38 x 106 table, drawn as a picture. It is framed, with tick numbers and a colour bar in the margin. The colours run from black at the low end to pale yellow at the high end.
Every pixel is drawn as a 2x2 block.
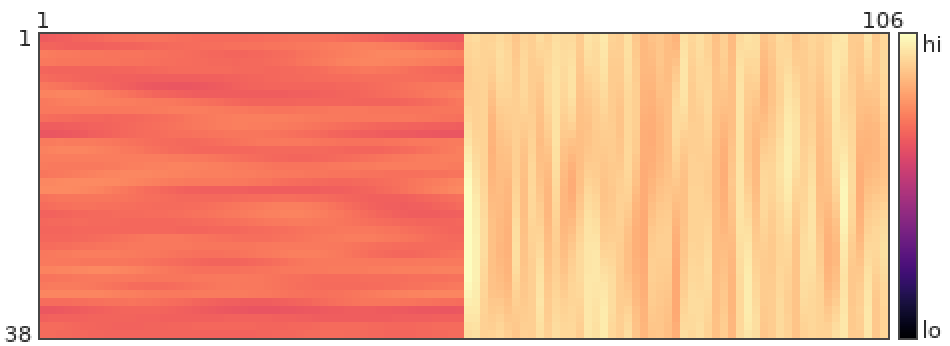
The table splits into one row of 2 panels. Panel 1,1: high, streaked across, faint in contrast. Panel 1,2: very high, streaked downward, faint in contrast.
